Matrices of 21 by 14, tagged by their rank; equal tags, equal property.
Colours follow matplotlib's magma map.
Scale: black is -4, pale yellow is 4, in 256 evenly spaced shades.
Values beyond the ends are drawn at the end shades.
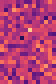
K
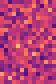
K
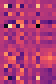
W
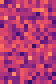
K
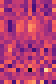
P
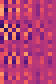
W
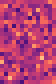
K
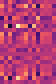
W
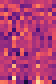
P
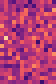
K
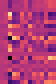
W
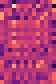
P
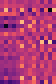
P
